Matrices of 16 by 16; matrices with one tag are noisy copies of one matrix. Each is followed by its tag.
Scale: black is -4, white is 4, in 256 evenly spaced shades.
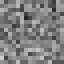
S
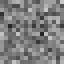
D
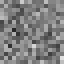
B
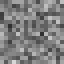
D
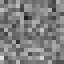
S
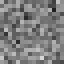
S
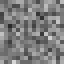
D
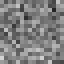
S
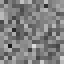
B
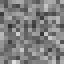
D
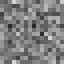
D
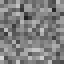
S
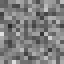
D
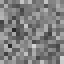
B
